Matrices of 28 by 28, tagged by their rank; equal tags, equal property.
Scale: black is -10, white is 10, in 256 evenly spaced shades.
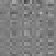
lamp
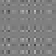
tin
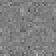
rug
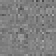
rug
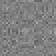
rug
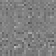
rug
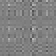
lamp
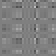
tin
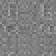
rug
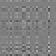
lamp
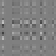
tin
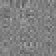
rug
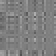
lamp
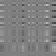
tin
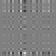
tin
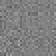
rug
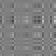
tin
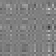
lamp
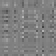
lamp
